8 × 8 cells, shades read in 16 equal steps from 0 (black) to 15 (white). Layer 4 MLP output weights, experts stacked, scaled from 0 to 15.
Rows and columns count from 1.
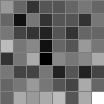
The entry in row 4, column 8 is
7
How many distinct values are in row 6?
4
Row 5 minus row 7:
-3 0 1 -7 3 3 -2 4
